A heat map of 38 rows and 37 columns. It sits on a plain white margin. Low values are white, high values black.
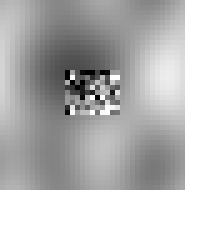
The middle right is the ninth with the lowest average. An odd patch, rougher than its surroundings, sits in the centre. The centre is the roughest part. No regular stripes run through it. The bottom left is the calmest part.
